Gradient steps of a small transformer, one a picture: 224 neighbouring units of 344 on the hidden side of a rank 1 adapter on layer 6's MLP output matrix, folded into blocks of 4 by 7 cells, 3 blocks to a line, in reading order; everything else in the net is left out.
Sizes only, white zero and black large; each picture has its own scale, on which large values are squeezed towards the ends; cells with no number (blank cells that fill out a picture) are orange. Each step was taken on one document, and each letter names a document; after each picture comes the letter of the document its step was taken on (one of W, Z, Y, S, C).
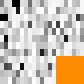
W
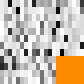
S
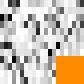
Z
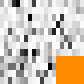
S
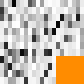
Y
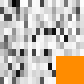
W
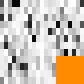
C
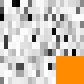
C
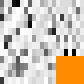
C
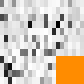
Y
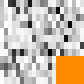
Y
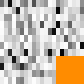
S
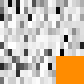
S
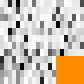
S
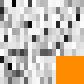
Y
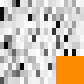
C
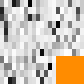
Y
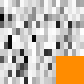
C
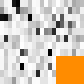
W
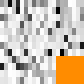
S
